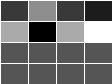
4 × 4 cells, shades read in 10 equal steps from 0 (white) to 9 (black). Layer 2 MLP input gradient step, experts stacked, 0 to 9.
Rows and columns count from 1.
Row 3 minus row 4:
0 0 0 0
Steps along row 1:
down up up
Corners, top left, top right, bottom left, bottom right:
7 8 6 6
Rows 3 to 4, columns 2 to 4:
6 6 6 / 6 6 6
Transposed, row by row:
7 3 6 6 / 4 9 6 6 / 7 3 6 6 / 8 0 6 6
